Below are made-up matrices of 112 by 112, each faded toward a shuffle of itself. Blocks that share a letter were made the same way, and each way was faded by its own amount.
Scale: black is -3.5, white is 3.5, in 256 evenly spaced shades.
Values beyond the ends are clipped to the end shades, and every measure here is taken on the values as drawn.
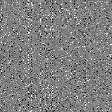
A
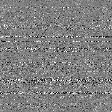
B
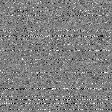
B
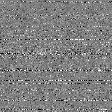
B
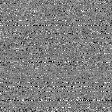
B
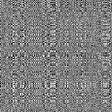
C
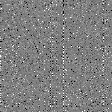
A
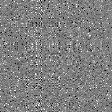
A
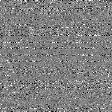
B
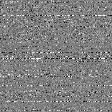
B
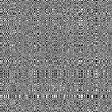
C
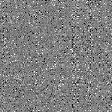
A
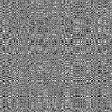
C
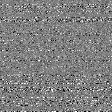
B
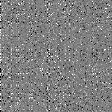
A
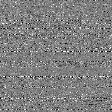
B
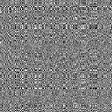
C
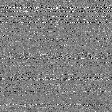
B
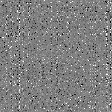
A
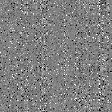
A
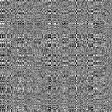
C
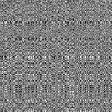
C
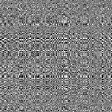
C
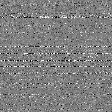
B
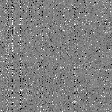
A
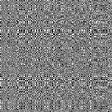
C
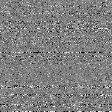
B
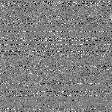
B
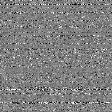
B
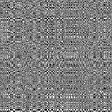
C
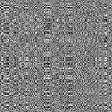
C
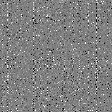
A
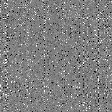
A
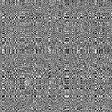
C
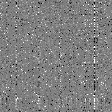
A
